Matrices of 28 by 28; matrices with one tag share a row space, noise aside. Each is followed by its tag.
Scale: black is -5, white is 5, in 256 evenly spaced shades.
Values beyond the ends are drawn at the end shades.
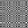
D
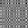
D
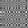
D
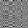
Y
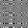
Y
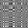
Y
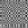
D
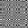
D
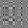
Y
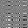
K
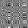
K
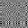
D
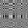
Y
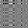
Y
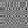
D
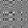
Y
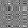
K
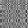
D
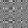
Y
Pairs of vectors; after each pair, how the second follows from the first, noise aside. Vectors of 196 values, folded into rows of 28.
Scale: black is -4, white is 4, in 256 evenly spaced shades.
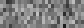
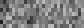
wrapped around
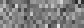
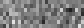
shuffled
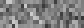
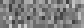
shuffled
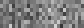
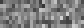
shuffled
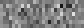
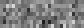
shuffled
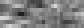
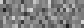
shuffled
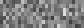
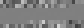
partly zeroed
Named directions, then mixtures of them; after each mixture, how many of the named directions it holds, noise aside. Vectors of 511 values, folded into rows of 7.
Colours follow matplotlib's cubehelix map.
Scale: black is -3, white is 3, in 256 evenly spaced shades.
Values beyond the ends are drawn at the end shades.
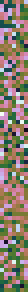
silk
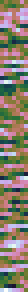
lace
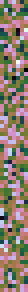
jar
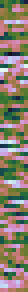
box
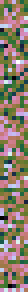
two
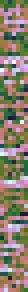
three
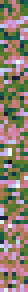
three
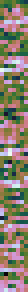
three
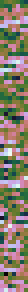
three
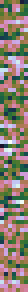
two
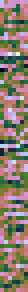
two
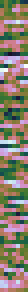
one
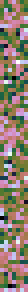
two
